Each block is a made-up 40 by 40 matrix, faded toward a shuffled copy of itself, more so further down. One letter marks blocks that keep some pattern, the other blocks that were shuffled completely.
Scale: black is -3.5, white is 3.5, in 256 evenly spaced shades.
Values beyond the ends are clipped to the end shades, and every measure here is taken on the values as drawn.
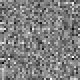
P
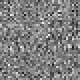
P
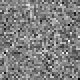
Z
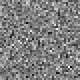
Z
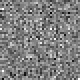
P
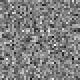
P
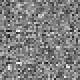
P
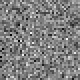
Z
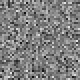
P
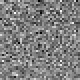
P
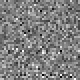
P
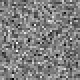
Z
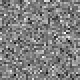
Z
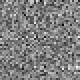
P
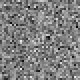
Z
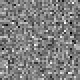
P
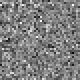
P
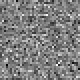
P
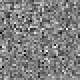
P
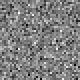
Z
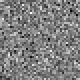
Z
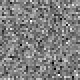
Z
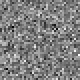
Z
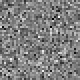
P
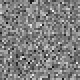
Z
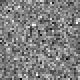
Z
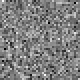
Z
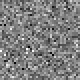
Z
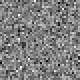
Z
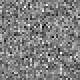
Z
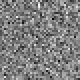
Z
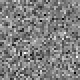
P
